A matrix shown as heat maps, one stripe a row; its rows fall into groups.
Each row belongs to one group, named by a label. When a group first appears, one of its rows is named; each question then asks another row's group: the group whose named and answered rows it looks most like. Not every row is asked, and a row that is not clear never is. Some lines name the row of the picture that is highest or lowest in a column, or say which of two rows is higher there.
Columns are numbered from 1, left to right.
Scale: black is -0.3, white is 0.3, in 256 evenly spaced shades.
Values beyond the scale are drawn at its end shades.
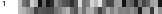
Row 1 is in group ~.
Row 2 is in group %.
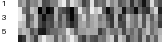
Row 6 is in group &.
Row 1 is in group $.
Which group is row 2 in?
~
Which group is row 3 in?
~
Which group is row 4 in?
~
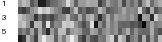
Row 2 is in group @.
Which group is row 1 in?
%
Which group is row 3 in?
%
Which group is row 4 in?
$
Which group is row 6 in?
&
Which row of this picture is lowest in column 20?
4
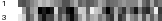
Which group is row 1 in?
@
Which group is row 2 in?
~
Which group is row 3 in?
~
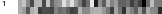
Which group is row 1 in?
$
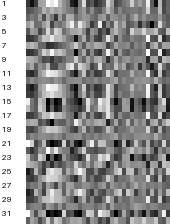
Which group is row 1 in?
@
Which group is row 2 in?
@
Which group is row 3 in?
$
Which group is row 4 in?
$
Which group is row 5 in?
&
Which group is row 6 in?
@
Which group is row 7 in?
%
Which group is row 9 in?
%
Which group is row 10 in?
$
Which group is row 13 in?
@
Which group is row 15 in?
~
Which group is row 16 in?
~
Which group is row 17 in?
@
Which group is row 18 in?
%
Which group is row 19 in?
@
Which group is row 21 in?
~
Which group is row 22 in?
@
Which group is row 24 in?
%
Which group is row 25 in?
&
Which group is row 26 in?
@
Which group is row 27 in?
$
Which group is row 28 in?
&
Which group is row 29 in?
@
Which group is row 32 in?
&
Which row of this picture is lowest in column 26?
21
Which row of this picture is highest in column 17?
21
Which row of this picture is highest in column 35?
31
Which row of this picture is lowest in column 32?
4
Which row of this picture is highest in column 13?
18
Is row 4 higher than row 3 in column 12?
Yes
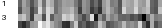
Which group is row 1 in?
&
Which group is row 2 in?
&
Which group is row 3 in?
$
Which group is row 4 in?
@
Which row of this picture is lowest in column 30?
3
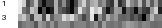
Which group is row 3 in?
$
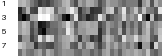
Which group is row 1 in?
%
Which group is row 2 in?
&
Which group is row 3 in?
@
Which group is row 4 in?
%
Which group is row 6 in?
&
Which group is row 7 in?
%
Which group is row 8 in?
&
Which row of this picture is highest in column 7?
3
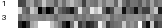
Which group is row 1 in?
&
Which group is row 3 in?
&
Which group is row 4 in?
@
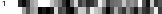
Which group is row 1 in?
@
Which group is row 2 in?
~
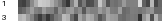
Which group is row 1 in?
@
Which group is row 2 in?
&
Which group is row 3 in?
%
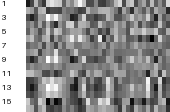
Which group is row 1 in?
&
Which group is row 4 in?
$
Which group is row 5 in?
&
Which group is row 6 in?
$
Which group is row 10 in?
&
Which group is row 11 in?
%
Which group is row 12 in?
@
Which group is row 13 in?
@
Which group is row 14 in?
@
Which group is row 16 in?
~
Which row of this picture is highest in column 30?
5
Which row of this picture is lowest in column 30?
15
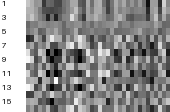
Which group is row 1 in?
%
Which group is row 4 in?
&
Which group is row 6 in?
&
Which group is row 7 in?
$
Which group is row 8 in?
~
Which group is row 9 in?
~
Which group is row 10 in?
$
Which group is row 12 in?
$
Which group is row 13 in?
~
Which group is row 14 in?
&
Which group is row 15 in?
%
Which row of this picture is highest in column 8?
12
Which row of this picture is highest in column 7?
6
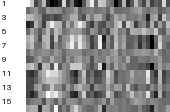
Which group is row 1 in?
~
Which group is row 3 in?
%
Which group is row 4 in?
&
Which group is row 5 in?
&
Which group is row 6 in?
$
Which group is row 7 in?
$
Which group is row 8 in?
&
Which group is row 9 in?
&
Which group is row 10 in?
$
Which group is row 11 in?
@
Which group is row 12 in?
@
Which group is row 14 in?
@
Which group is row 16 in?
$
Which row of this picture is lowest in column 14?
1
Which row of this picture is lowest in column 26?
1
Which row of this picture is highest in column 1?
1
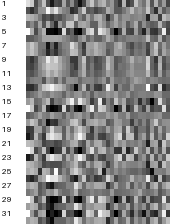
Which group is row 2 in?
@
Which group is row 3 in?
%
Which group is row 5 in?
~
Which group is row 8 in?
%
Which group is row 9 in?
@
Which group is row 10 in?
@
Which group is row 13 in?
@
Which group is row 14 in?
&
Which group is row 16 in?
~
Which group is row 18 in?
%
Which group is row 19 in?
&
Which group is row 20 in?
&
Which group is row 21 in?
%
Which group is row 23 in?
&
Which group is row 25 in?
$
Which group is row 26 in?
@
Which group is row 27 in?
%
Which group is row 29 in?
~
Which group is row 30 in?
%
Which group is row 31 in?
~
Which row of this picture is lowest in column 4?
25
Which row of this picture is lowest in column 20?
25
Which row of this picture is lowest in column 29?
15
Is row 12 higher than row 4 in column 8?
Yes
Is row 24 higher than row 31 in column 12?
Yes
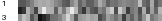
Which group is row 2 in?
&
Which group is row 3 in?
%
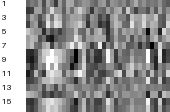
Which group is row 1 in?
$
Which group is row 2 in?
&
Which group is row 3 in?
&
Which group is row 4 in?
&
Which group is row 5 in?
%
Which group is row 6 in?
%
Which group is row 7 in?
$
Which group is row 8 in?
@
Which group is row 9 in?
@
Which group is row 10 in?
@
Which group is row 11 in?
&
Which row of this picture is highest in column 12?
7
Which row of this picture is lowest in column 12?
10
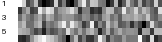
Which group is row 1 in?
~
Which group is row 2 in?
&
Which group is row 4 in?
$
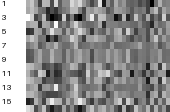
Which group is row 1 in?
$
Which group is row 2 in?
%
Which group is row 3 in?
~
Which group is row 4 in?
$
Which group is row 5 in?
&
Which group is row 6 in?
%
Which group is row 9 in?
&
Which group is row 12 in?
%
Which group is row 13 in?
$
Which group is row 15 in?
&
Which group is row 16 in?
~
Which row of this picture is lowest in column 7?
3
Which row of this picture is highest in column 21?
11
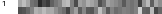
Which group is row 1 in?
%
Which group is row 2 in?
@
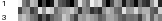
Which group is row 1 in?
~
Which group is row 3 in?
%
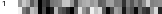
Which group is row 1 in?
%
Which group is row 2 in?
~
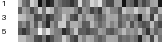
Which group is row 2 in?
&
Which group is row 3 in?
%
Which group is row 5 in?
@
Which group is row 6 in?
%
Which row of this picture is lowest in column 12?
5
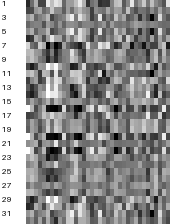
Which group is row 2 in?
&
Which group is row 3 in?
$
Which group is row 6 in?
&
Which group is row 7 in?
~
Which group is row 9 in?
%
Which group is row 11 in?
$
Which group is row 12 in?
&
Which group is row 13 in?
@
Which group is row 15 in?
&
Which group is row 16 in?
~
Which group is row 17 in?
@
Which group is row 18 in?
&
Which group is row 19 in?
&
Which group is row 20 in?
~
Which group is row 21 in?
$
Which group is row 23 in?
%
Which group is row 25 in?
%
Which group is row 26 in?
%
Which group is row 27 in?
&
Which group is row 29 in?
@
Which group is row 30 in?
&
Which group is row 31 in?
$
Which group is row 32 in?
$
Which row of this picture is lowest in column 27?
7
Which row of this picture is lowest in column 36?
7
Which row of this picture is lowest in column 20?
11
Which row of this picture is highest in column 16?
7
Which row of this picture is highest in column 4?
7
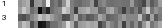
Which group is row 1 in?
$
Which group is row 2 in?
%
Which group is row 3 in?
@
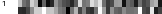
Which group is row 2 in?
@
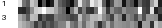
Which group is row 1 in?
~
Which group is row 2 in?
@
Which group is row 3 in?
~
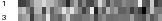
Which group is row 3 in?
$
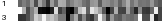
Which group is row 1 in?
$
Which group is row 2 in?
~
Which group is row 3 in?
@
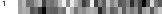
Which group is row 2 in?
%
